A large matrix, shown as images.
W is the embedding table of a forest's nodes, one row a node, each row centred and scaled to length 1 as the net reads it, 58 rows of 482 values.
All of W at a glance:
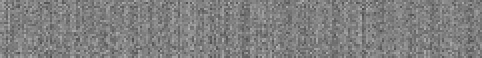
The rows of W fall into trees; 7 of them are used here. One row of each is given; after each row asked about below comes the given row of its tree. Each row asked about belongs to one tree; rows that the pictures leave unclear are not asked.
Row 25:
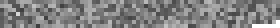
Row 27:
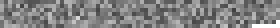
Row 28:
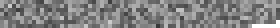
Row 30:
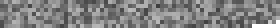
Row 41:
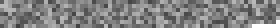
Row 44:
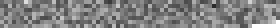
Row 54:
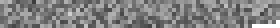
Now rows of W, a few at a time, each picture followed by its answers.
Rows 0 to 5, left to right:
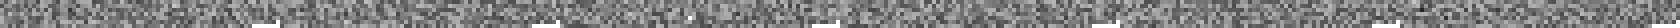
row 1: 27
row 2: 54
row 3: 54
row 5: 27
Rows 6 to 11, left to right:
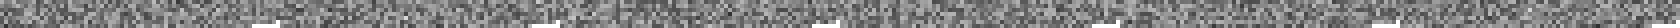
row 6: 28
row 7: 28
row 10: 41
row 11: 30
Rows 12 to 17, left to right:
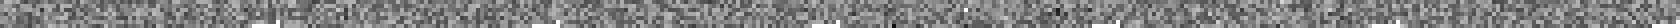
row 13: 27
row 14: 41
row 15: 54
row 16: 30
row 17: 41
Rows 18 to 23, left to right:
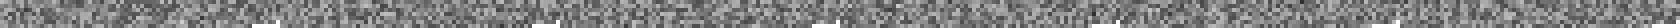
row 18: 25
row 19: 41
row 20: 41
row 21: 28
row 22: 30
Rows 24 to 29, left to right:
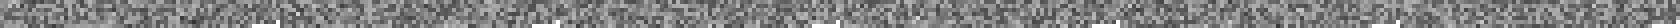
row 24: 27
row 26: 41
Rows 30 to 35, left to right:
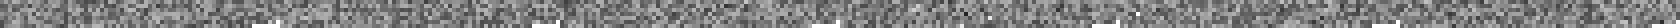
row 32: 30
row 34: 25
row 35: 44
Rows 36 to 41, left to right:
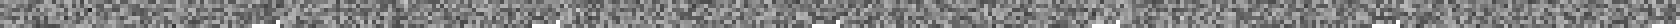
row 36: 27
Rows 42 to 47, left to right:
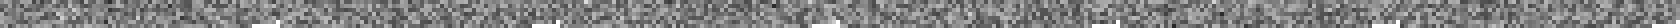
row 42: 44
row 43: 41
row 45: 54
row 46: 54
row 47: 30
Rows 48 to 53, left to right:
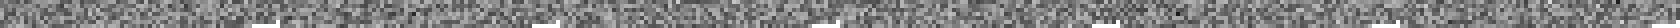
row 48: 30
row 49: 30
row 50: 41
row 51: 41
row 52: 28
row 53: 28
